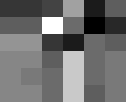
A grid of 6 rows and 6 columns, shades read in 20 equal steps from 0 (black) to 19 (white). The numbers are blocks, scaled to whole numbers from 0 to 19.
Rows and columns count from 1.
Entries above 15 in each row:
0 1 0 0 0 0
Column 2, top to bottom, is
4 7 11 10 9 10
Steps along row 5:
down down up down up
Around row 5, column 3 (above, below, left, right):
7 8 9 15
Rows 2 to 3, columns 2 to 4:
7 19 8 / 11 4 2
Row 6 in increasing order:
7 8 9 10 10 15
